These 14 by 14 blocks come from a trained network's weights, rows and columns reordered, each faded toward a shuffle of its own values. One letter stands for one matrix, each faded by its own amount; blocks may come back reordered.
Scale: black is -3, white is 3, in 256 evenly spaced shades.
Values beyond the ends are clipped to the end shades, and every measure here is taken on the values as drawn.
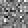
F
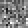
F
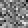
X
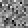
X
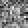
X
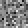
X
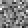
X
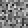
X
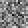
X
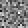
X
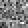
X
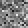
X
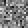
X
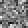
F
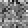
F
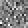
X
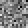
X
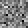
F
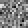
F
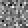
F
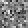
F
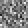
X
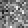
X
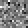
X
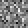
X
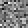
F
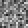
X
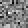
F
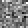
F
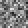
X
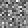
X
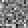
F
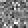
F
